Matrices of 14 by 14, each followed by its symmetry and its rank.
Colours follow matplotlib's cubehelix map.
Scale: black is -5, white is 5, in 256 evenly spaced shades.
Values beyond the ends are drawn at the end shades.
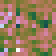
neither, rank three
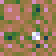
symmetric, rank three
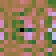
neither, rank three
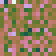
neither, rank three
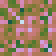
symmetric, rank three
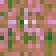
neither, rank three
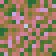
symmetric, full rank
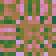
antisymmetric, rank two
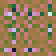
antisymmetric, rank two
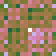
symmetric, rank three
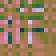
antisymmetric, rank two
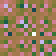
symmetric, rank three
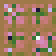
symmetric, rank three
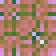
symmetric, rank three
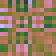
antisymmetric, rank two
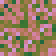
symmetric, full rank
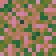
symmetric, full rank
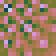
symmetric, rank three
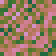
symmetric, full rank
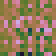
neither, rank three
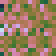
neither, rank three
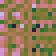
neither, rank three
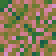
symmetric, full rank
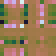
antisymmetric, rank two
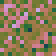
symmetric, full rank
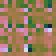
antisymmetric, rank two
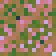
symmetric, full rank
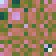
symmetric, rank three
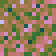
symmetric, full rank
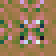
antisymmetric, rank two
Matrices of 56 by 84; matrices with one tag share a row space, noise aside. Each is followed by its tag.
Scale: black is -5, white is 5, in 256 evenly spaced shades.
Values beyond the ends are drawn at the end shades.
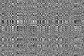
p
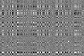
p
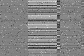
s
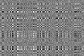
p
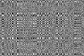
p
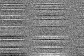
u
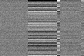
s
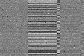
s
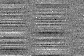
u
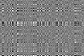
p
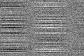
u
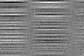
u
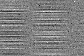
u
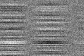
u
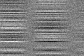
u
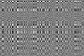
p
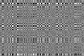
p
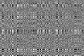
p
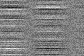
u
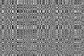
p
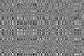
p
